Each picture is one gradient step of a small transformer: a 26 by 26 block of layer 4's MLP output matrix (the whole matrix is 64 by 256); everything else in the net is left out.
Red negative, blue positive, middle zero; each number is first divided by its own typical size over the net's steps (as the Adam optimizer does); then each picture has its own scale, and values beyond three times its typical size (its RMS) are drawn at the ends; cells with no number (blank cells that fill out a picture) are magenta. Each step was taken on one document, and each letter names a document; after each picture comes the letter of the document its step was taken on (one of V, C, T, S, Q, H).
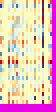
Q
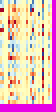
Q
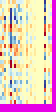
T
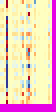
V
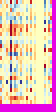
T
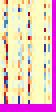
V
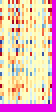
Q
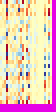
V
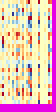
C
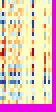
T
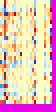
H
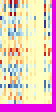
T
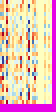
H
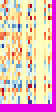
H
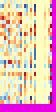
H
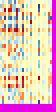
Q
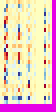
V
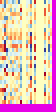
H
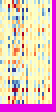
Q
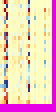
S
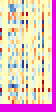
Q
